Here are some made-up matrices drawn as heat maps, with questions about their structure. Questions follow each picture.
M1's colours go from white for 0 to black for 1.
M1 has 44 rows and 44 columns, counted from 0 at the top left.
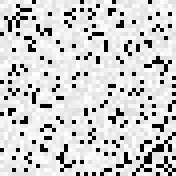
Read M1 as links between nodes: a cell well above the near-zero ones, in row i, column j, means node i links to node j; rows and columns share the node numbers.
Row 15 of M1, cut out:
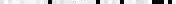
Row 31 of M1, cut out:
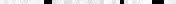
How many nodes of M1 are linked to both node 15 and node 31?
5
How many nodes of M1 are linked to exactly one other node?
0
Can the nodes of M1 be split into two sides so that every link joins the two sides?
no
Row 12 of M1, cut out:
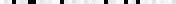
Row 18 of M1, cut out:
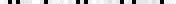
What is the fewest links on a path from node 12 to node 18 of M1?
3
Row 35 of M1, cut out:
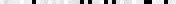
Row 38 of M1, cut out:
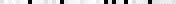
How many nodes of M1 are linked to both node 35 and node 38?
3
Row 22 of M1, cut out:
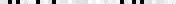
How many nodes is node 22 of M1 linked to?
7
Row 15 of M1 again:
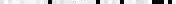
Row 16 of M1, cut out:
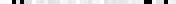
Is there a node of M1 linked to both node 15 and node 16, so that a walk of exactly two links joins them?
no
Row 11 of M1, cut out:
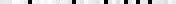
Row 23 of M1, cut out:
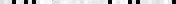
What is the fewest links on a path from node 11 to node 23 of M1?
2
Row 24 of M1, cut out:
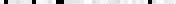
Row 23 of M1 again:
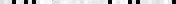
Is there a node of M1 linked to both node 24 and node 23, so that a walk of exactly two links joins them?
yes
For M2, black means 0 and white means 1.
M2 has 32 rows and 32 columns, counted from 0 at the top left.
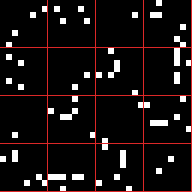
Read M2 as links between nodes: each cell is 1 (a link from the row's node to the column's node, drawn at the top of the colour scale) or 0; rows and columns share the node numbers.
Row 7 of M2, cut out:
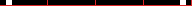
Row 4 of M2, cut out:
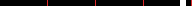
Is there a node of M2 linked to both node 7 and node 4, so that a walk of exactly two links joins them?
yes
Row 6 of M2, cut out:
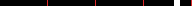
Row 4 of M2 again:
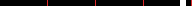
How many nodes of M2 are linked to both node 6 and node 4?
0
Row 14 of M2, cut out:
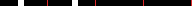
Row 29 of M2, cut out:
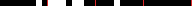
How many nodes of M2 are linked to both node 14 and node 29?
1
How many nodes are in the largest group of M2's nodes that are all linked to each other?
3
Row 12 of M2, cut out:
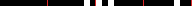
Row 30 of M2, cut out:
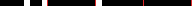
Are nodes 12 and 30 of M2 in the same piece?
yes
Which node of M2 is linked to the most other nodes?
node 29
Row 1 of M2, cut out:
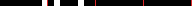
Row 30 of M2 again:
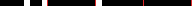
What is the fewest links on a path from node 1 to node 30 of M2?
2
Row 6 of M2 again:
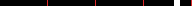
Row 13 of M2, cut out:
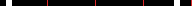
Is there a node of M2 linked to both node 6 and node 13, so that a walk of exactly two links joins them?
yes
